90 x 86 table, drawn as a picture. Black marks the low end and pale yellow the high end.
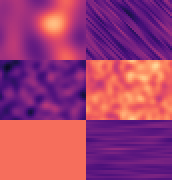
It is made of 3 by 2 panels. Panel 1,1: middling, smooth, strong in contrast. Panel 1,2: low, slanting down to the right. Panel 2,1: low, blotchy. Panel 2,2: high, blotchy. Panel 3,1: high, flat. Panel 3,2: low, streaked across, faint in contrast.
